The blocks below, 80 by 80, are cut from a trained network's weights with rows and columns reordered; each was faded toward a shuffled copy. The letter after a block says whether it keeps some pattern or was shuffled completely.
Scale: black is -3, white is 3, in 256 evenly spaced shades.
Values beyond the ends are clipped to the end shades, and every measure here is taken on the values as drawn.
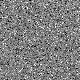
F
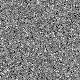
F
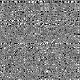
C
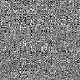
C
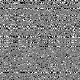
C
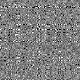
C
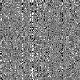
C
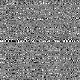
C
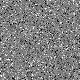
F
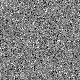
F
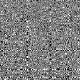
C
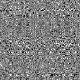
C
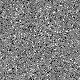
F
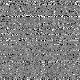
C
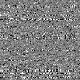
C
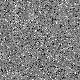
F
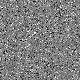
F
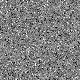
F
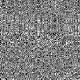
C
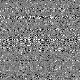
C
